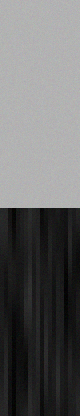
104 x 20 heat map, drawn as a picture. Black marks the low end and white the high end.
It is made of 2 by 1 panels. Panel 1,1: high, flat. Panel 2,1: very low, streaked downward, faint in contrast.
